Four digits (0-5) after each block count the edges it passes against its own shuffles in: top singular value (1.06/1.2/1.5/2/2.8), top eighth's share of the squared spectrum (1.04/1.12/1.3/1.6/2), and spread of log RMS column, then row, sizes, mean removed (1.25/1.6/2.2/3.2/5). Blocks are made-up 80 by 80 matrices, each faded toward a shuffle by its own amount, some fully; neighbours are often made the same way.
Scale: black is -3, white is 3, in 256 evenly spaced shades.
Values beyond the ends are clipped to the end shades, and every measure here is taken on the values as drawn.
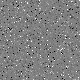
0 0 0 0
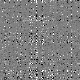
2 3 3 3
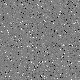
0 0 0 0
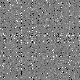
2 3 2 2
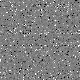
1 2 0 1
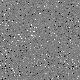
1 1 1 0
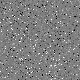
0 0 0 0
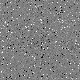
1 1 0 0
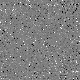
2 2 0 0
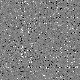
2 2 1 2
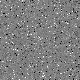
0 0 0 0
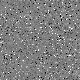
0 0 0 1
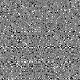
4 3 1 3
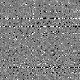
4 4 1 3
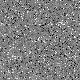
0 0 0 0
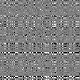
5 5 3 4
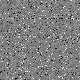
2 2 0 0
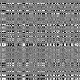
5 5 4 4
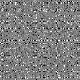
4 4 2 3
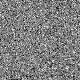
0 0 0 1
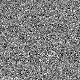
0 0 0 2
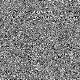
0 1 0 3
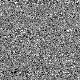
0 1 0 2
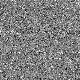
0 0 0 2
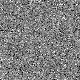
0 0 0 1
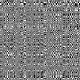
5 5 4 3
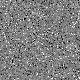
1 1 0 0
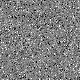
2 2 0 0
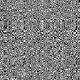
4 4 3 2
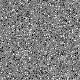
3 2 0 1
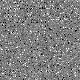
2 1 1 1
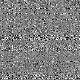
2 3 2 4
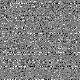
2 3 2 3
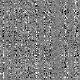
2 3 4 3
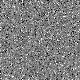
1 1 1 0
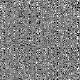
2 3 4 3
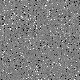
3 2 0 0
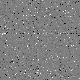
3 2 1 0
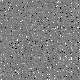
3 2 1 0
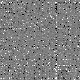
4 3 2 1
